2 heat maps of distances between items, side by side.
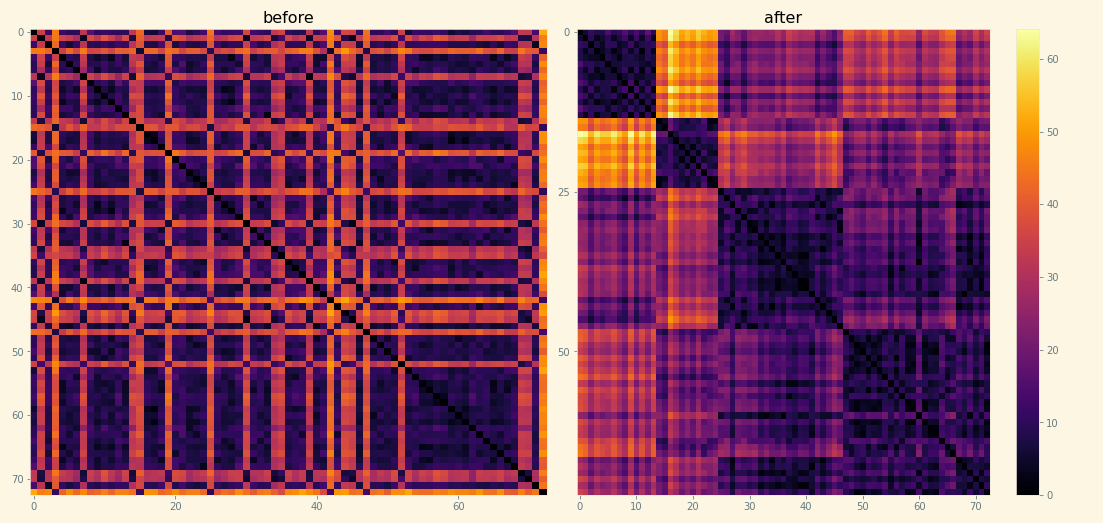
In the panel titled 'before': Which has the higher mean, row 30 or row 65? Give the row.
30
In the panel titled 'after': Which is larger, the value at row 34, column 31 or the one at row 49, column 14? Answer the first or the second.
the second
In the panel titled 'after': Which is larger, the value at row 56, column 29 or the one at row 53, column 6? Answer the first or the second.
the second
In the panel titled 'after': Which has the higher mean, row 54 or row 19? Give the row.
19
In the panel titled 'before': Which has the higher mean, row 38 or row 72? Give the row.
72
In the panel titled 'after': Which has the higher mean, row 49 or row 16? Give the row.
16
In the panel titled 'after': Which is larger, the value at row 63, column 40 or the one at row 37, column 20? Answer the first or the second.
the second
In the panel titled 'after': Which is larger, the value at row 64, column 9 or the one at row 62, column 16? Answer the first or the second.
the first
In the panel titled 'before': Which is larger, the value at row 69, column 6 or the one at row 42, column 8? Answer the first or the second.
the second
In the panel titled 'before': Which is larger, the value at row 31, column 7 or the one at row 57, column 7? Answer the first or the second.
the second
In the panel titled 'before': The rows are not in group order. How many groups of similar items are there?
3
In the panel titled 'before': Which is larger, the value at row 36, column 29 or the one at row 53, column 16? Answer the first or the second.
the first
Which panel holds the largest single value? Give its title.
after
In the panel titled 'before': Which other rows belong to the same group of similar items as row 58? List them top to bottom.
0, 2, 4, 5, 6, 8, 9, 10, 11, 12, 13, 16, 17, 18, 20, 21, 22, 23, 24, 26, 27, 28, 29, 31, 32, 33, 36, 37, 38, 40, 41, 43, 46, 48, 49, 50, 51, 53, 54, 55, 56, 57, 59, 60, 61, 62, 63, 64, 65, 66, 67, 68, 71
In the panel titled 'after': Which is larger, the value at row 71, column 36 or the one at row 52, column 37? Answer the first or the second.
the second
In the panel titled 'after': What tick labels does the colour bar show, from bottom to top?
0, 10, 20, 30, 40, 50, 60
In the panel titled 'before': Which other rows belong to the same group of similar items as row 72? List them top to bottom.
3, 15, 25, 42, 47
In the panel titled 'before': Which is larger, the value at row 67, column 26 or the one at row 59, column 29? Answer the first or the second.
the second
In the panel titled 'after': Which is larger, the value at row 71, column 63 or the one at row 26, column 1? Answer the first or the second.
the second
